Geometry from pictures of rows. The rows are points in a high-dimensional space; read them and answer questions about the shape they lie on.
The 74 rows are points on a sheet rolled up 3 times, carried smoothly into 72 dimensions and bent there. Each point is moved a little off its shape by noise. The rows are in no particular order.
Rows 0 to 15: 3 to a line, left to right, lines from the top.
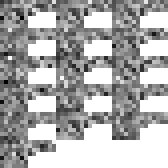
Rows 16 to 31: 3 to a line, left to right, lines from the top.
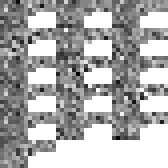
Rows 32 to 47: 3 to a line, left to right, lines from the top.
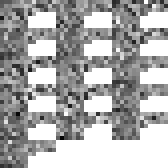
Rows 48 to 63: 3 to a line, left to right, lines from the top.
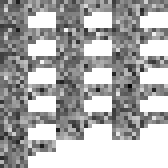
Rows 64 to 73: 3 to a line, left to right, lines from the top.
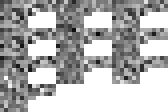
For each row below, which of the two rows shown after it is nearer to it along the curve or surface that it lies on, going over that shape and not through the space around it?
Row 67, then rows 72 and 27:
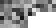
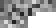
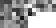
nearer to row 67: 27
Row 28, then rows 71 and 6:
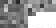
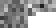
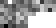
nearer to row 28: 71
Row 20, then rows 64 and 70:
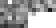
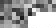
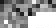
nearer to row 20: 70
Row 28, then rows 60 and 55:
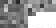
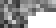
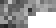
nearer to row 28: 55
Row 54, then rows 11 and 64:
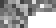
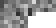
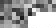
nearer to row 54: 11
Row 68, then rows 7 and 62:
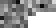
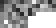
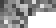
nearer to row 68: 62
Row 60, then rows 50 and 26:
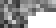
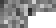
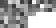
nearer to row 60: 26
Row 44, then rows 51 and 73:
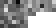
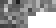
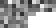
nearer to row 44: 51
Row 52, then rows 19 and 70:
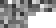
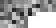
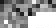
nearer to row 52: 70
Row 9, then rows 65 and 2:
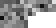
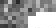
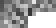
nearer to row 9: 2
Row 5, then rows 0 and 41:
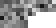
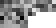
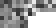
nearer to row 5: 41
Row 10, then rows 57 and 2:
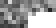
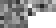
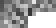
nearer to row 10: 57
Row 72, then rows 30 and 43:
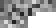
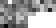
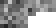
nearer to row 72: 30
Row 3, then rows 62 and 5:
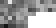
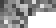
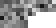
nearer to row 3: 62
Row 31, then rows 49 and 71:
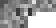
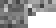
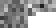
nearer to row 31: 71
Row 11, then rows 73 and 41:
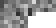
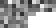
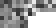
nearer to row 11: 41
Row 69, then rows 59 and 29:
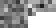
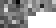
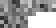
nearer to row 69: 59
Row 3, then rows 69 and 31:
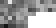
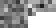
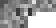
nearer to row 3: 69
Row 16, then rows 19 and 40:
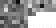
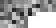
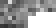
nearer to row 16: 40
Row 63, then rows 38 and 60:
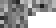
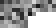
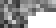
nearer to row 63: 60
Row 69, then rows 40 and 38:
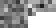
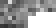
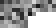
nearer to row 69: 40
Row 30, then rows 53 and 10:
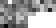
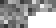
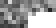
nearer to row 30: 10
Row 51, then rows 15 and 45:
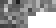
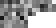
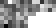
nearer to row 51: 45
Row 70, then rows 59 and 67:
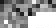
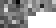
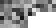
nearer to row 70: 67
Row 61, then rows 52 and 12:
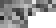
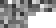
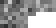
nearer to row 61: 52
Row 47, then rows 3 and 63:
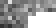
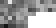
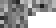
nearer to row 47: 3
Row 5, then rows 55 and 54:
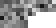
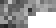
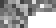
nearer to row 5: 54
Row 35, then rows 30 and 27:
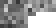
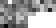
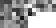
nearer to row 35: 30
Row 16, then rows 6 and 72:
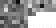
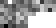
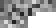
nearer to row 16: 6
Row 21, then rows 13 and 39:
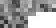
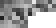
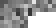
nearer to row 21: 13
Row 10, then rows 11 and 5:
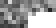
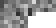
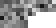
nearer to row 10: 5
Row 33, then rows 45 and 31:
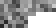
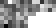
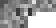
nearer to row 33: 45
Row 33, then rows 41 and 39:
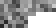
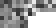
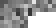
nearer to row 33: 41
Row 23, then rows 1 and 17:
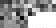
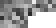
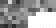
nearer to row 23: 1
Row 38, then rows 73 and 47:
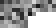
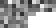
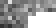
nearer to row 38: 73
